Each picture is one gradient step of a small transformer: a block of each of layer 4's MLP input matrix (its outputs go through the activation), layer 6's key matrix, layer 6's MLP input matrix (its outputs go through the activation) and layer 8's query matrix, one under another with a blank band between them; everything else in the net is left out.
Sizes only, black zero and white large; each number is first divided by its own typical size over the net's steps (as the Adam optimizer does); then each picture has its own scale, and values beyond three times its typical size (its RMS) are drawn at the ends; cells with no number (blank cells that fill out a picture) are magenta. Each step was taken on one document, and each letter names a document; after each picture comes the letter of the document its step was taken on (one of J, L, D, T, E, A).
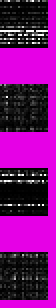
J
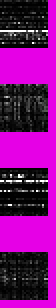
J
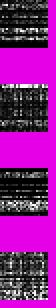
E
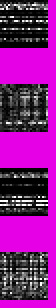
E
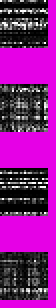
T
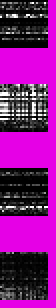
E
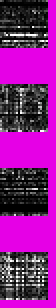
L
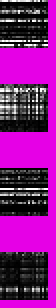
L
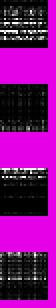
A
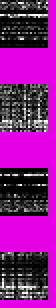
E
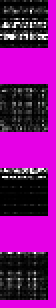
A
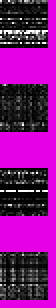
J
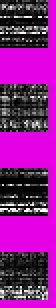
E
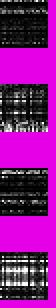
L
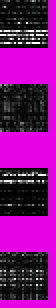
J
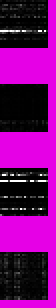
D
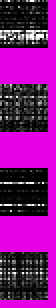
J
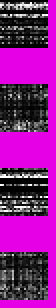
E
